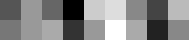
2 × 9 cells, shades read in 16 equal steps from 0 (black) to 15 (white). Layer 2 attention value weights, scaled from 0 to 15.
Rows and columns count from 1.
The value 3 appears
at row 2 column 4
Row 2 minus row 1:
2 0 4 3 -3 2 2 -2 -3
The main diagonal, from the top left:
5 9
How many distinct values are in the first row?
9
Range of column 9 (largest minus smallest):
3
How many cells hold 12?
1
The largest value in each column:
7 9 10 3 12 15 10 4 11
